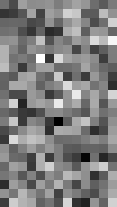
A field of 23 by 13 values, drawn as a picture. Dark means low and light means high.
The top left is the calmest part. The values follow a bell shape. No single row or column stands out from its neighbours. Overall the values sit about 50% of the way up the scale. The halves do not mirror each other. There is no seam.
